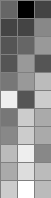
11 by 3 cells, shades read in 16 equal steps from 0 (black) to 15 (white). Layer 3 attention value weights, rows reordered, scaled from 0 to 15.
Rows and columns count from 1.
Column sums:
89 99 99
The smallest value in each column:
4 0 4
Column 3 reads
4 8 9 5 11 12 10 10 8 11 11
